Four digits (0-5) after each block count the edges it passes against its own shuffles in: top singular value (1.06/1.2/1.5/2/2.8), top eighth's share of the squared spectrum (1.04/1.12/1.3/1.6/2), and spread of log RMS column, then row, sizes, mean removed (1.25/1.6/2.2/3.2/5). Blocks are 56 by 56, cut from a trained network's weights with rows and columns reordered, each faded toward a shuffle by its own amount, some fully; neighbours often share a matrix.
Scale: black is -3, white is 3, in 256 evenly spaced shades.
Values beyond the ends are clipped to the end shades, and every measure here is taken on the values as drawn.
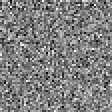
0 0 0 0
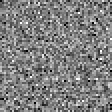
0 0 0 0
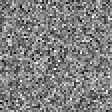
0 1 0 0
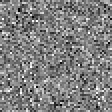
2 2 1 0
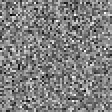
3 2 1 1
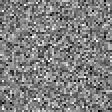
0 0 0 0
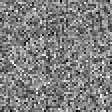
0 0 0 0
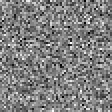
3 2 1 1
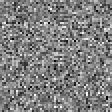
3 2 1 1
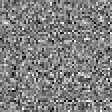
4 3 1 2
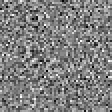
3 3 0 1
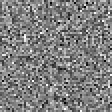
3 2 1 0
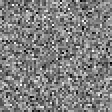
0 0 0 0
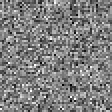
3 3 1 1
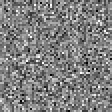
0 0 0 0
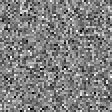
2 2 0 0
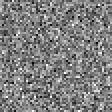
1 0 0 0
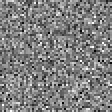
2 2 0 1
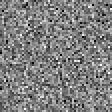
1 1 0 0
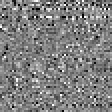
4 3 0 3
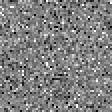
3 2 0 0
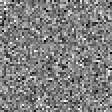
2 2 0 0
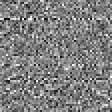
4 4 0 2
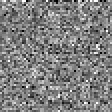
4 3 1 2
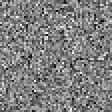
2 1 0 0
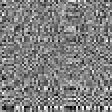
4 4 2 3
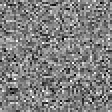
3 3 0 1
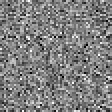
3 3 0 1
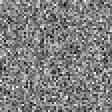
0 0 1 0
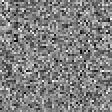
2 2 1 1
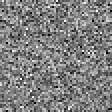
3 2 0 0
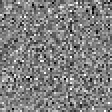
3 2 0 1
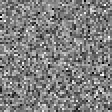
1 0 0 0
